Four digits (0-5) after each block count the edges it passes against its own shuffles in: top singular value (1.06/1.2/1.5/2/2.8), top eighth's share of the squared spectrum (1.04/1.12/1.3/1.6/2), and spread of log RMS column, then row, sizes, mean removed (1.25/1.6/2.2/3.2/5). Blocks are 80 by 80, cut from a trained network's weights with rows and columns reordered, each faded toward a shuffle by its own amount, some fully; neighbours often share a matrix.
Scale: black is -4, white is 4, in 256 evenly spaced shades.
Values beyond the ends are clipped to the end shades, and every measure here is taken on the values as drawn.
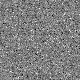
0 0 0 0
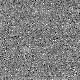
1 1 0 0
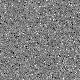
0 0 0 0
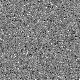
0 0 0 0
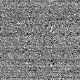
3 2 2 0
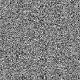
3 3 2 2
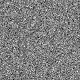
0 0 0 0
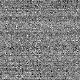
3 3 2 1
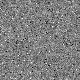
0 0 0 0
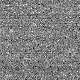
2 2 1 0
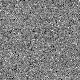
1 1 0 0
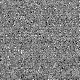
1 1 1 0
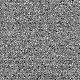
2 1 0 0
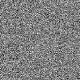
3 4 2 2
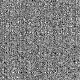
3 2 0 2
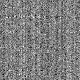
3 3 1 2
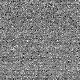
2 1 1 0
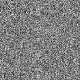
3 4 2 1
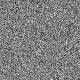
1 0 0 0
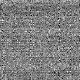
3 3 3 0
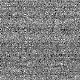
3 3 2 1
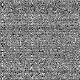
3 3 3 1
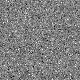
1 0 0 0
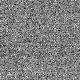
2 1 0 0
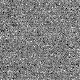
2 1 1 0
